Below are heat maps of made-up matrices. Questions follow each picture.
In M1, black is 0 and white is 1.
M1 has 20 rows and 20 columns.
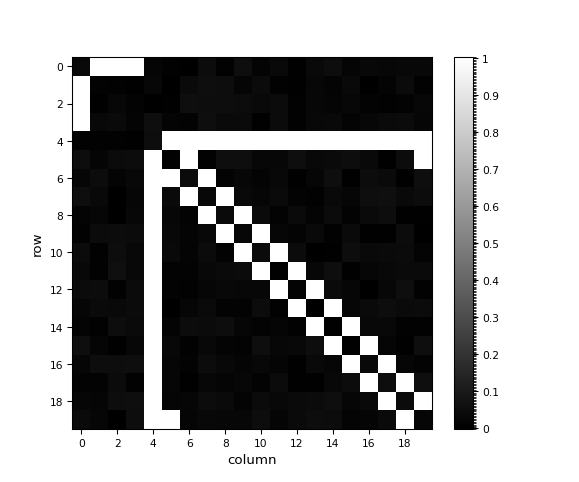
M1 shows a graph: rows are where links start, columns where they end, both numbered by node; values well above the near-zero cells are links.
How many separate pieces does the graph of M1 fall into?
2
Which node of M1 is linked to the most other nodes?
node 4
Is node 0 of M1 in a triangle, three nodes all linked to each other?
no
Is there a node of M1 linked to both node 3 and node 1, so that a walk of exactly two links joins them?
yes
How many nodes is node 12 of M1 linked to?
3
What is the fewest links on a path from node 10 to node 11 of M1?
1
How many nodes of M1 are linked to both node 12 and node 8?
1
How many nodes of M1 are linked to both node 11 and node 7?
1
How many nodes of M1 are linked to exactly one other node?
3
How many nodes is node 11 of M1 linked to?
3
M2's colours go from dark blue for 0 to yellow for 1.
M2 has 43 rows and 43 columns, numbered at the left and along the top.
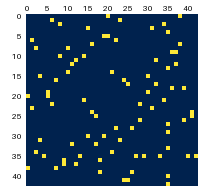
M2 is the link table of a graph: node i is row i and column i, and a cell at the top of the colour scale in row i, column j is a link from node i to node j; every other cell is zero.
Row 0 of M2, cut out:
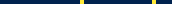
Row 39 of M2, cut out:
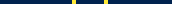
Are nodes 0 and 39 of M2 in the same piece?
yes
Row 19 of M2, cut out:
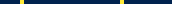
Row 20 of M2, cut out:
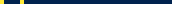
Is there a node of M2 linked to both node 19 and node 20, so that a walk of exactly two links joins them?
yes
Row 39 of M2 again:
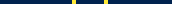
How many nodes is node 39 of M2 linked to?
2
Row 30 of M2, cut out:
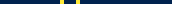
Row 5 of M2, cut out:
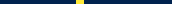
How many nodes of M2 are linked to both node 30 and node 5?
1
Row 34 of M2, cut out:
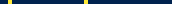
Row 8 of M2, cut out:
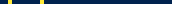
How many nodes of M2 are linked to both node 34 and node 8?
1
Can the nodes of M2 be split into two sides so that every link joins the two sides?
no
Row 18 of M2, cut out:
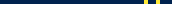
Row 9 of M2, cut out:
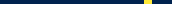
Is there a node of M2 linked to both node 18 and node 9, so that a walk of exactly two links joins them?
yes
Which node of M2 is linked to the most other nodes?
node 35
